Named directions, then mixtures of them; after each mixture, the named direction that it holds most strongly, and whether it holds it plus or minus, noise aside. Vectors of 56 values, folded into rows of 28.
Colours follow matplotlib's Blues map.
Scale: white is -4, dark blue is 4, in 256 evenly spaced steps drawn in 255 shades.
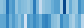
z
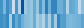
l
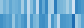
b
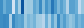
l, plus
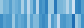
b, plus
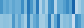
b, minus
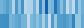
l, plus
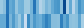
z, plus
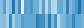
l, minus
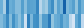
z, plus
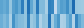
b, minus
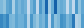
b, plus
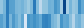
z, plus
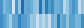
l, plus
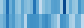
z, plus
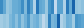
b, minus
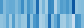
b, minus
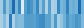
l, minus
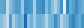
z, minus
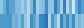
b, plus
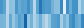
z, minus
